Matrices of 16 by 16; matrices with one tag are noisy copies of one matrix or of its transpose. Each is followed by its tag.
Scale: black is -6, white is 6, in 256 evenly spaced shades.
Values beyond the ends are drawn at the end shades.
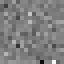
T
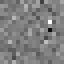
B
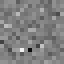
B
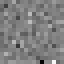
T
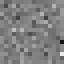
T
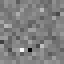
B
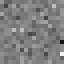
T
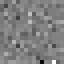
T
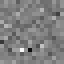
B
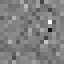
B
